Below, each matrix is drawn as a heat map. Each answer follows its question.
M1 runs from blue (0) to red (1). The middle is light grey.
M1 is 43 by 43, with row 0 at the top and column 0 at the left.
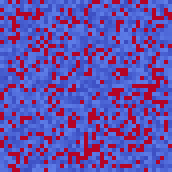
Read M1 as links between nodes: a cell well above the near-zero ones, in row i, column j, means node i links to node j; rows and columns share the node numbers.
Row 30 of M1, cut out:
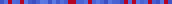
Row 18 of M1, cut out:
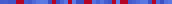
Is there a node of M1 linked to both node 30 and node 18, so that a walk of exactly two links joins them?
yes
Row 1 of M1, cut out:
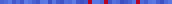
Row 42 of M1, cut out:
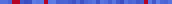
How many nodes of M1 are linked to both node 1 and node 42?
0
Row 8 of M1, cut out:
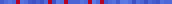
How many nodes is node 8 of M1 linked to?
5
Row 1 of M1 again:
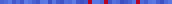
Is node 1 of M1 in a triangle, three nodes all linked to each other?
no
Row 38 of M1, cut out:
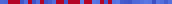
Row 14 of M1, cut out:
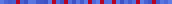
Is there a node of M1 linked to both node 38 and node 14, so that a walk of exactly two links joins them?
yes
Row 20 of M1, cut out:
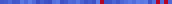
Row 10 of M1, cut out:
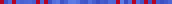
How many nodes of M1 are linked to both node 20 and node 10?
0
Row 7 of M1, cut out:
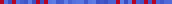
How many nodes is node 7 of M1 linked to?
8
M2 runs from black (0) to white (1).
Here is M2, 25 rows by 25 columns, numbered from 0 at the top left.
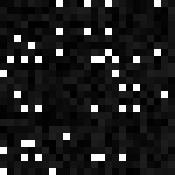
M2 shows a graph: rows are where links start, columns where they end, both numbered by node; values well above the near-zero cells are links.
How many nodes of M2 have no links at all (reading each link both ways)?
2
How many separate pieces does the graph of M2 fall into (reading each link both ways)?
3
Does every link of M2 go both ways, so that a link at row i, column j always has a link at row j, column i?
no
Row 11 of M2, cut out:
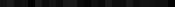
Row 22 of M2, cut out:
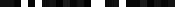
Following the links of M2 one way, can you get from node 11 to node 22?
no
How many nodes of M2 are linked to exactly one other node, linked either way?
5
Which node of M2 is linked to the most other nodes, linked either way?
node 8
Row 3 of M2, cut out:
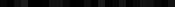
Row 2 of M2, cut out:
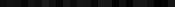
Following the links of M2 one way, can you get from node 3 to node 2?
no
